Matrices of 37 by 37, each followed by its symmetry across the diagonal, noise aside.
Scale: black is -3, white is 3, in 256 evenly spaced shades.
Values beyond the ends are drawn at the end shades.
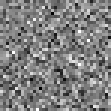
antisymmetric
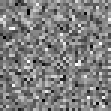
antisymmetric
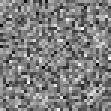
symmetric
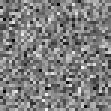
neither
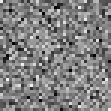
symmetric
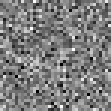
neither
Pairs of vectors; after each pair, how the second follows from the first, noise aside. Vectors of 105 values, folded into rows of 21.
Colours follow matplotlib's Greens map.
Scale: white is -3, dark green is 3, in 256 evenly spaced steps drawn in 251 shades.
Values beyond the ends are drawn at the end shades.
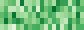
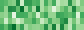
negated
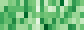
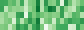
negated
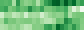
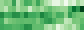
negated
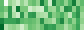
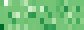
partly zeroed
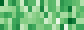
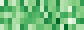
negated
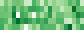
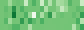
partly zeroed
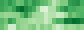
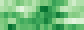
negated
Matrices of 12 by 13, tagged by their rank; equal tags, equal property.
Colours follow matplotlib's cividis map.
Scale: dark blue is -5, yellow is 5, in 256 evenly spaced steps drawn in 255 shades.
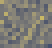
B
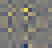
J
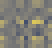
J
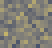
B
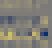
J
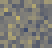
B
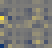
J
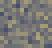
B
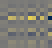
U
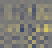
J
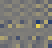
J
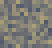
B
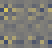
J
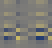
U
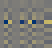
U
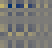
U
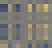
U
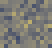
B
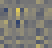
J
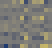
J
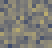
B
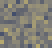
B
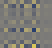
U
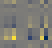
U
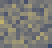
B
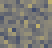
B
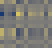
U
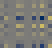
U
